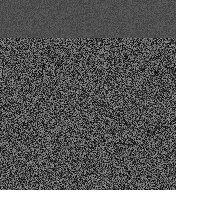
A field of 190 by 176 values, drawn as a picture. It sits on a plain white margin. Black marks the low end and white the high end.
Mirror symmetry: none. Grain: fine. Slope: none. Odd rows or columns: none. Average level on the scale: 30%. Seam: horizontal, 20% of the way down, the top part calmer.
